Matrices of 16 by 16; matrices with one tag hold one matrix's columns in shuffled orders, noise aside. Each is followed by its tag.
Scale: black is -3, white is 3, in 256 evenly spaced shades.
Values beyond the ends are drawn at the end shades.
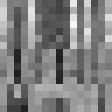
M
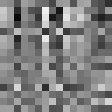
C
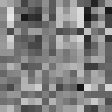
C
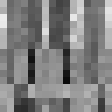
M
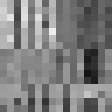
M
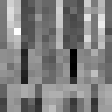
M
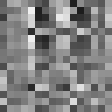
C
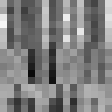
M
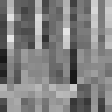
M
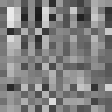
C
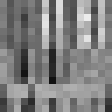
M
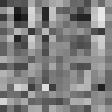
C
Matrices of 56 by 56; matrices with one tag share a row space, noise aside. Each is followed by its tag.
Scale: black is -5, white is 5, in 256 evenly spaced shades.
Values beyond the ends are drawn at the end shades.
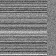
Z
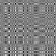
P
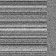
Z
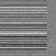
Z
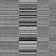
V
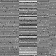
V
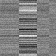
V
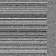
Z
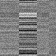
V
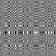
P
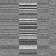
V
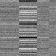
V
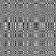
P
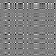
P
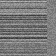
Z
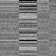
V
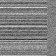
Z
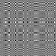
P
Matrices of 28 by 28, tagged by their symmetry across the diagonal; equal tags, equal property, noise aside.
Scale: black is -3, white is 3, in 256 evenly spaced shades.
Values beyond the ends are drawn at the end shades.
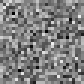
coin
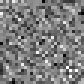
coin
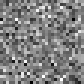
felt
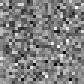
felt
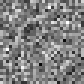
coin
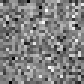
felt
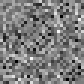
coin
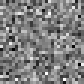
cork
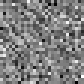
cork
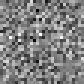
cork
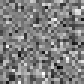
cork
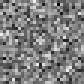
coin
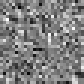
cork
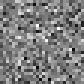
felt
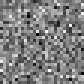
felt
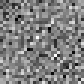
coin
